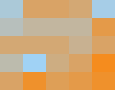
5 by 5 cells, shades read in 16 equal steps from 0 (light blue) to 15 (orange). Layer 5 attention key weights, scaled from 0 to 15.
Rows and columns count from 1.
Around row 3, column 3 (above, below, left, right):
6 8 9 7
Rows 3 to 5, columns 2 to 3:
9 9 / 0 8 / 14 11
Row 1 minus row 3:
-7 1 1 2 -9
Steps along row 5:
up down up up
